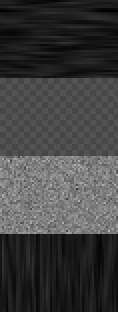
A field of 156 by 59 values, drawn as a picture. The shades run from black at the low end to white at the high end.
It is made of 4 by 1 panels. Panel 1,1: very low, streaked across, faint in contrast. Panel 2,1: low, checkered, faint in contrast. Panel 3,1: middling, fine-grained. Panel 4,1: very low, streaked downward, faint in contrast.
